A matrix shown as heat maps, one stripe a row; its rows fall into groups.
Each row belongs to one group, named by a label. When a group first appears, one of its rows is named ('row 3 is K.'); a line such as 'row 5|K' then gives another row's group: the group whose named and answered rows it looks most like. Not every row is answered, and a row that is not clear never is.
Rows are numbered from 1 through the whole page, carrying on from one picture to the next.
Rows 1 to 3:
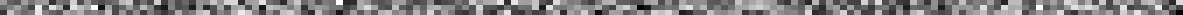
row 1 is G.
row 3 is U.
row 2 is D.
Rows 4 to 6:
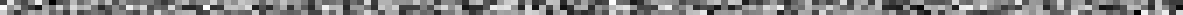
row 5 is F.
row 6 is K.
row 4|U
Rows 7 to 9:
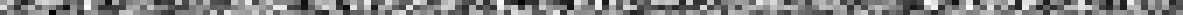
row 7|F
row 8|F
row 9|U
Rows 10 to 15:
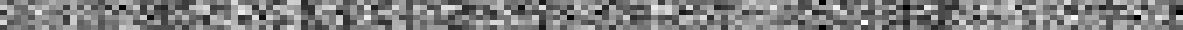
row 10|G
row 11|F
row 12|U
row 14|G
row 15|U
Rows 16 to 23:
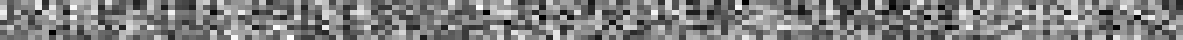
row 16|G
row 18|F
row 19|G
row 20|D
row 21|F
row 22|U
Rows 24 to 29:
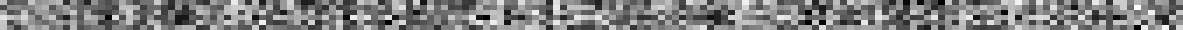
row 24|K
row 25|U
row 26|G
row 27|F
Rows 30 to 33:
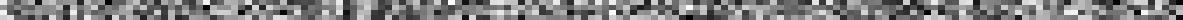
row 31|D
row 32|G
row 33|F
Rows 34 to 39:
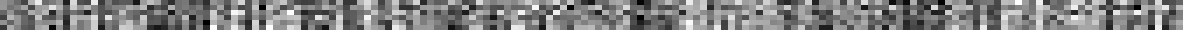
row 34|K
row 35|D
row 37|D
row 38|D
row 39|D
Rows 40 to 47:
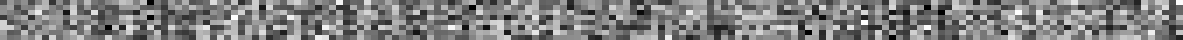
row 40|D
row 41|U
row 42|K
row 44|G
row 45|F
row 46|G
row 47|G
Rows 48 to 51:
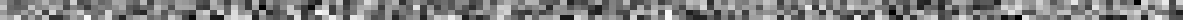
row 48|K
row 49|K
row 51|F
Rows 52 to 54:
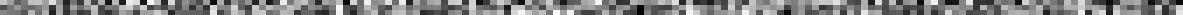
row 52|F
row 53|D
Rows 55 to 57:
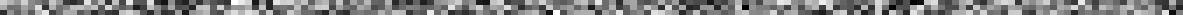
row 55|F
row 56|G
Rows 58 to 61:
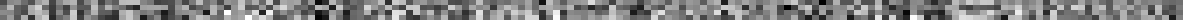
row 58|U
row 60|U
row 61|U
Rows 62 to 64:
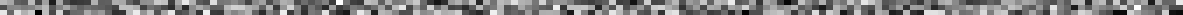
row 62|K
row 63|U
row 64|F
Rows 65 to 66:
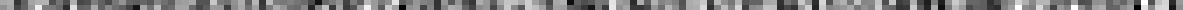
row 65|K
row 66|K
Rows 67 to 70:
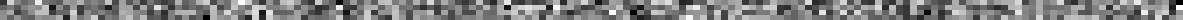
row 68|K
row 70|D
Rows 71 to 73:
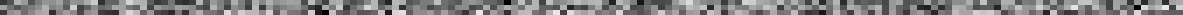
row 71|D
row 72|K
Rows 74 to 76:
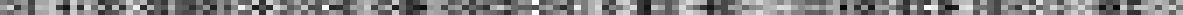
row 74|D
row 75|F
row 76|D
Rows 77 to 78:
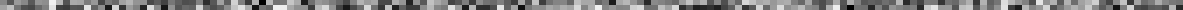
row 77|D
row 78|F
